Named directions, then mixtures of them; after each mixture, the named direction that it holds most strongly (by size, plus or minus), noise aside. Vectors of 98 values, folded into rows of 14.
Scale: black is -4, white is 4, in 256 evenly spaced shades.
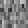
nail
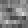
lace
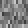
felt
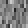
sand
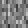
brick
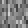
brick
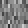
felt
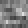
lace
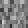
nail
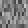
felt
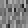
sand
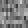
brick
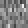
nail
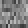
felt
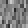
sand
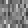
brick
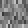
felt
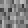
nail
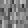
nail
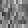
felt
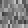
felt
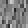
sand
